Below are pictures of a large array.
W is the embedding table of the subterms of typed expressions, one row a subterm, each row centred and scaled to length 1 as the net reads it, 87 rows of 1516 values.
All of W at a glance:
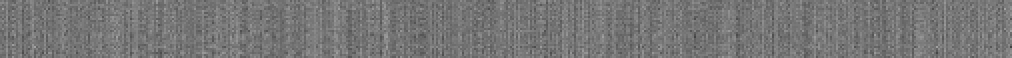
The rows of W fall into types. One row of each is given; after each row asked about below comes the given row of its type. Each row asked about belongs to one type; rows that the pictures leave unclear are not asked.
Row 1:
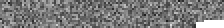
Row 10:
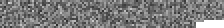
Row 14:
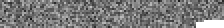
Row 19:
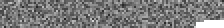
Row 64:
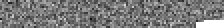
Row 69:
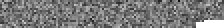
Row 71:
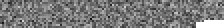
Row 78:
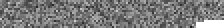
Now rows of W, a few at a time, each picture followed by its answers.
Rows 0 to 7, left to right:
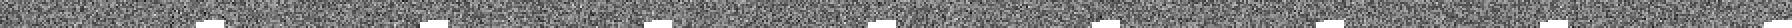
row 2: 14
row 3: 1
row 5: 69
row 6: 10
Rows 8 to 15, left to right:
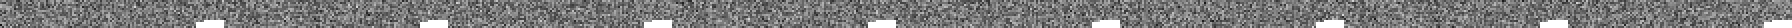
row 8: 1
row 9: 14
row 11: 14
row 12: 14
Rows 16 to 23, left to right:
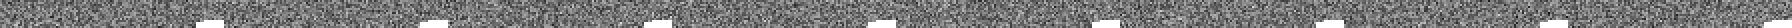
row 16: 78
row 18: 64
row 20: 1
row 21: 78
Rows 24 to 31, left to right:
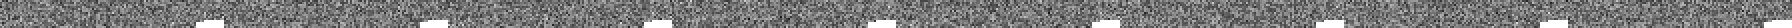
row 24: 64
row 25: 69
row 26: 14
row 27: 71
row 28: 78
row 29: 10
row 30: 1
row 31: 69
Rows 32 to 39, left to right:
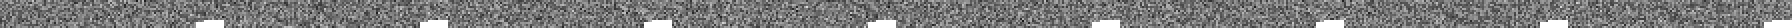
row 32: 69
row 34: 19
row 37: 19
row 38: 10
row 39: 10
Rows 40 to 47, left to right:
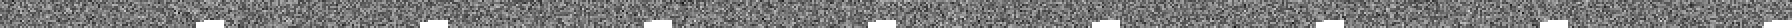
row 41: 1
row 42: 14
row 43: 71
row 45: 19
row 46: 14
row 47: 19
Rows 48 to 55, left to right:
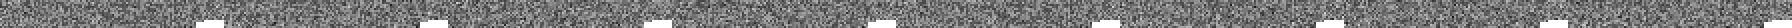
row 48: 10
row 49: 14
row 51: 78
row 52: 10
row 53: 10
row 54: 71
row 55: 78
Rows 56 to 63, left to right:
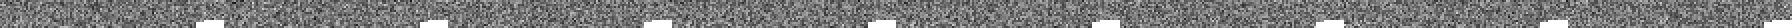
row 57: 64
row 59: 78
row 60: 78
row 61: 19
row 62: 69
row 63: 10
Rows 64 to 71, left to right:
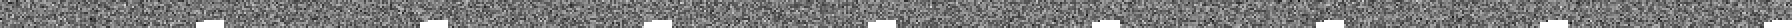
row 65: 19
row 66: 19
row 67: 10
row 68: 71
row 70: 71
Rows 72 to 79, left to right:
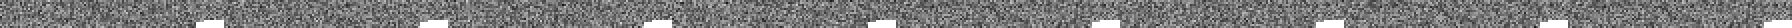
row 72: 10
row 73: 19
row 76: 78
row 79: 78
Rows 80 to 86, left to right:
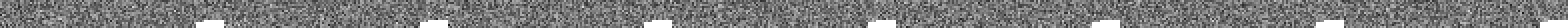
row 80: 78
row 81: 14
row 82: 1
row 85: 19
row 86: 14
